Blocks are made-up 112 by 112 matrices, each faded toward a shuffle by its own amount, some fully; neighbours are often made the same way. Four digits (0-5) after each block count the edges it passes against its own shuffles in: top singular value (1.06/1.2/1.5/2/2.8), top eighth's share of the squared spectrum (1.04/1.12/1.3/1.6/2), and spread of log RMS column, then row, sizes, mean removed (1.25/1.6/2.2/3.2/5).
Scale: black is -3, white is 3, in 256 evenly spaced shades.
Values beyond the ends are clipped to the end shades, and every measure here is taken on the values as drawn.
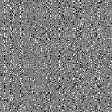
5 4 3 2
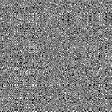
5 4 3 3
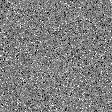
1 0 0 0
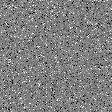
1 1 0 0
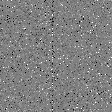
2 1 1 0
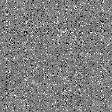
1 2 3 2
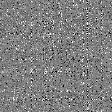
2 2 3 2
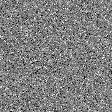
0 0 0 0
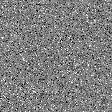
2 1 0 0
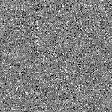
4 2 1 1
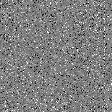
3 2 1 0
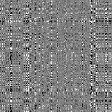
5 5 4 3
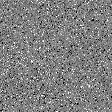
3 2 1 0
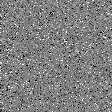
3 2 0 0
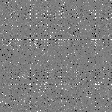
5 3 2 2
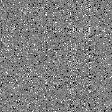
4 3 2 2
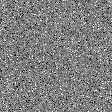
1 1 0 0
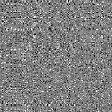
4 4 3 3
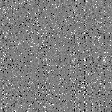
4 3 2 1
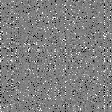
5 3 2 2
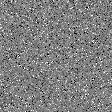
2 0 0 0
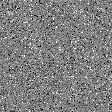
2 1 0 0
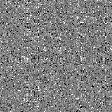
4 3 2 1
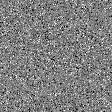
0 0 0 0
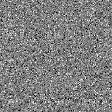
4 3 1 1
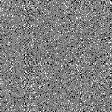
4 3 2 2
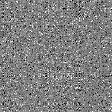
4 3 2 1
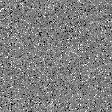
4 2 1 0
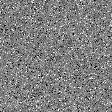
0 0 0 0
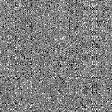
4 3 2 2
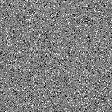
3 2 1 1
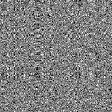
4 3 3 2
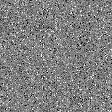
2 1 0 0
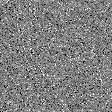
2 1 0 0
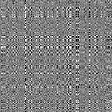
5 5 4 4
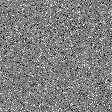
2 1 0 0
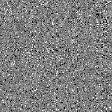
4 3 2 2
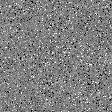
2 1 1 0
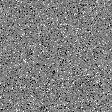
2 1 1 0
